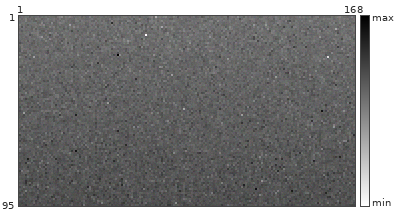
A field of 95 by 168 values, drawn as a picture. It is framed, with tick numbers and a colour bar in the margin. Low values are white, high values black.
Slope: up to the bottom. Grain: fine. Histogram: heavy tails on both sides. Odd rows or columns: none.
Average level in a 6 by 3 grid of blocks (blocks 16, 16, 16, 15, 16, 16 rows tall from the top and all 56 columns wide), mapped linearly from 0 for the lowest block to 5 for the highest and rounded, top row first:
000 / 111 / 222 / 333 / 444 / 555
